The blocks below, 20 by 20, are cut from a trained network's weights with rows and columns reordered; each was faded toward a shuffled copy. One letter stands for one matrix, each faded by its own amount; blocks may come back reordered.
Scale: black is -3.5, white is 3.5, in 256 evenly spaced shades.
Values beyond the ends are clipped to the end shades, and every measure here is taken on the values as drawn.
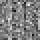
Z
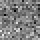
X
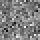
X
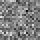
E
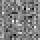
Z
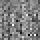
Z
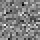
E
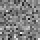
X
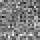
E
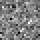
X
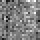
Z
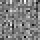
Z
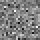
X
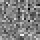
E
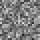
E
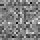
E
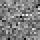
X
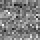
X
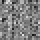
Z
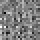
Z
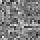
E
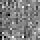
Z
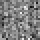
Z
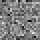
X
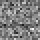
X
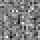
Z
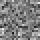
E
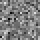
Z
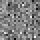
Z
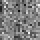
Z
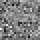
X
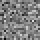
X
